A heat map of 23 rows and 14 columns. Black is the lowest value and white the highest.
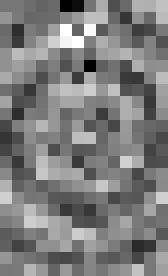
There is no overall slope. In the top middle lies a patch that is rougher than the rest. Values change most from cell to cell in the top middle. Rings spread out from the centre. On average the colour sits 50% of the way up the scale.
